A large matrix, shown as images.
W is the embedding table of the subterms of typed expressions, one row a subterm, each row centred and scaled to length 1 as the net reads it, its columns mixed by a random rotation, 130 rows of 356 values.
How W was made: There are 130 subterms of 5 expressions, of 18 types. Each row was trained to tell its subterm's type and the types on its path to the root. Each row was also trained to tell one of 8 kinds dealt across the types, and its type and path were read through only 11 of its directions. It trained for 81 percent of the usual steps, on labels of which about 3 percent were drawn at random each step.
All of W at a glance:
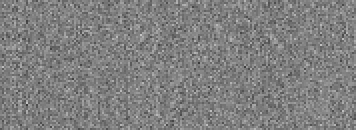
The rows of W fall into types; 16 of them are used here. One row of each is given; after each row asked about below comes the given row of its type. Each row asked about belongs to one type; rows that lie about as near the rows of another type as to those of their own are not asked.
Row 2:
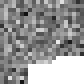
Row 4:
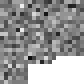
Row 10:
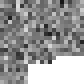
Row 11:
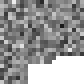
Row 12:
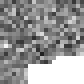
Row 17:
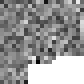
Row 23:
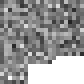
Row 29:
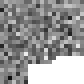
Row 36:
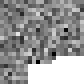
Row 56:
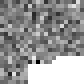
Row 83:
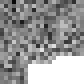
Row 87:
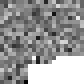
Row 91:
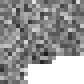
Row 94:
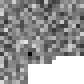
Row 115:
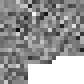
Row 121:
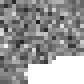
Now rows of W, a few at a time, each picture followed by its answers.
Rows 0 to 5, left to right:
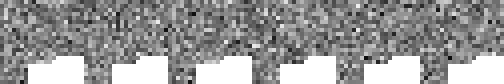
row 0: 2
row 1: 12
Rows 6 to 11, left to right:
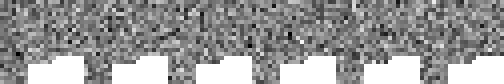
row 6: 56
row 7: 121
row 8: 12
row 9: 29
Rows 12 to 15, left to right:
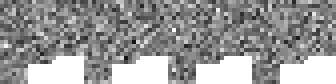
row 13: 12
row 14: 115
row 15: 36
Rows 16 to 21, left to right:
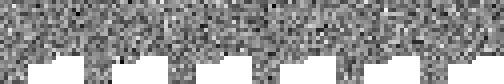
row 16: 23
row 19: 11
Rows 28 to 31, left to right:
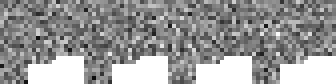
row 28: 87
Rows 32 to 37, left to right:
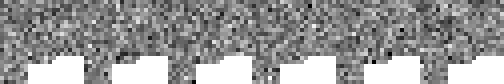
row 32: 83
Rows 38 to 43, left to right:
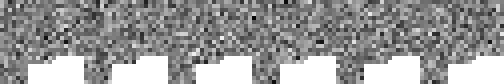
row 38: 36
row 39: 10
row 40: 83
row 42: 11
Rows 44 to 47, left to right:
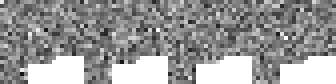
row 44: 87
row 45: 56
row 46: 2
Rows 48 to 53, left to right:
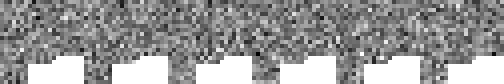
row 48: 23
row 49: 2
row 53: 91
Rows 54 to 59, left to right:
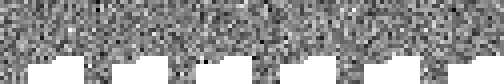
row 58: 87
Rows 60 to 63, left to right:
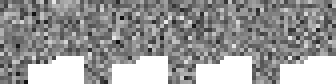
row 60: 121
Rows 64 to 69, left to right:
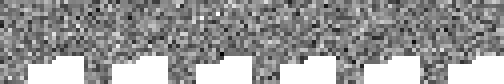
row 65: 83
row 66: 115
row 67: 115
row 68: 10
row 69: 121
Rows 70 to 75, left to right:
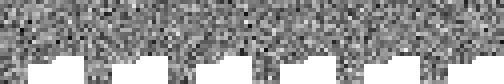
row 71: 2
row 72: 23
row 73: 4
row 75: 4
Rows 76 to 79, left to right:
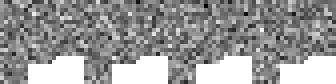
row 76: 36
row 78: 23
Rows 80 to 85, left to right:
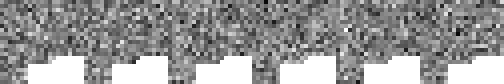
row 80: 56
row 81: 17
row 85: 11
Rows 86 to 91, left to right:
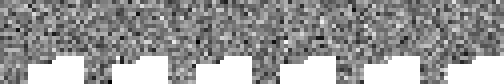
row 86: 115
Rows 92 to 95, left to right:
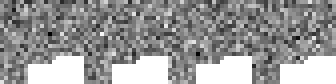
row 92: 83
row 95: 36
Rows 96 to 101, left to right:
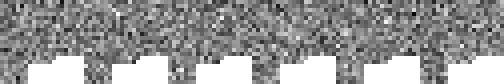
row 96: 11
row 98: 17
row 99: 56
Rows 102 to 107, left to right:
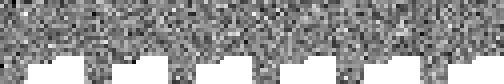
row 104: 23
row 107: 94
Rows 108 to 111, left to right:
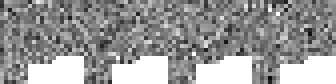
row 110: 17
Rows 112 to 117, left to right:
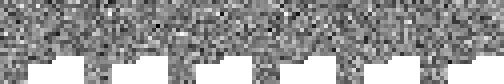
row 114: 115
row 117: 12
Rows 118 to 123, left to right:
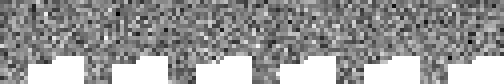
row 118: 12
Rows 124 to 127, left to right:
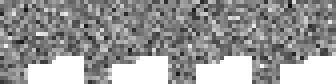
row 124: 121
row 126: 36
